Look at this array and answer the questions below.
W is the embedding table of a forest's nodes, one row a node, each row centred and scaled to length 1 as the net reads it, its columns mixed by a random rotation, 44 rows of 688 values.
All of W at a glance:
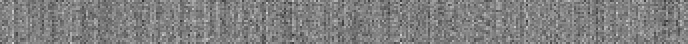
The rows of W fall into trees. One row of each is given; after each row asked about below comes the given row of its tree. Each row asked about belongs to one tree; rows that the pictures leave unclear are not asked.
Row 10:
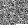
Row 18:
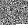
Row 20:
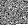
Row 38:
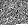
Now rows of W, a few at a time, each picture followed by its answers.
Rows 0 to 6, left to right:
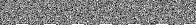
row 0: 20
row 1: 20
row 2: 18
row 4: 20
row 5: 10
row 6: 20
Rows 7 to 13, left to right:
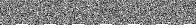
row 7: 18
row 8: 18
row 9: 20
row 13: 18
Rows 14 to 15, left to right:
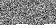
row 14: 18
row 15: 38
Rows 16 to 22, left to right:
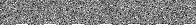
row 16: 38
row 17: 18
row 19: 10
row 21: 20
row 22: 20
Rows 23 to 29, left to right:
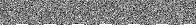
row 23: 18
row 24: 20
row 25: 20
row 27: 38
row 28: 38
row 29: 18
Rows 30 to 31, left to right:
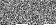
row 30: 20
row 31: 18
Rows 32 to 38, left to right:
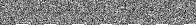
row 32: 20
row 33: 18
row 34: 18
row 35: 18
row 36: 10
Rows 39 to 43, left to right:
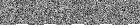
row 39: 10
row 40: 20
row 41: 10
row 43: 18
